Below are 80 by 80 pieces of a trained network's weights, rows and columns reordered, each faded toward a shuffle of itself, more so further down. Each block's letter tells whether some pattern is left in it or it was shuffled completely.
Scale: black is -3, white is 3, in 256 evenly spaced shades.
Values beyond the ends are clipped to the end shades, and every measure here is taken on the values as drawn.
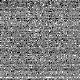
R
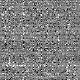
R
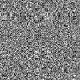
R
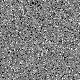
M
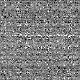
R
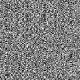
R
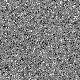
M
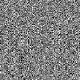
R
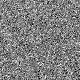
M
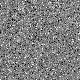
M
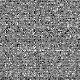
R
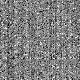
R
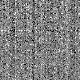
R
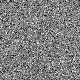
M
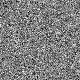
M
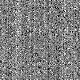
R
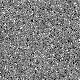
M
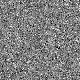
M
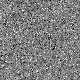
M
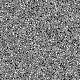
M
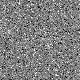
M
